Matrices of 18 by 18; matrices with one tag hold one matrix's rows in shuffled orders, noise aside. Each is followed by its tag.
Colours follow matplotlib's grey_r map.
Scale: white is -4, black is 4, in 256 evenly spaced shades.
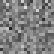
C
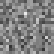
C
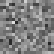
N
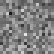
C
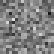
N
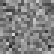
N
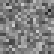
N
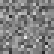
C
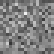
C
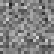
C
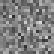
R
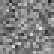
N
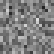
C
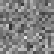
C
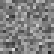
N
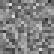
N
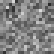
N
